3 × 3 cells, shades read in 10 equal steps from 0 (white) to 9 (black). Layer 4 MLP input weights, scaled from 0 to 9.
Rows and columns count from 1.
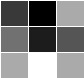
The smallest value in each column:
3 0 3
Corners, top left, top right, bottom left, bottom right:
7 3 3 3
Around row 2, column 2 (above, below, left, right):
9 0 5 6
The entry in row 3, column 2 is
0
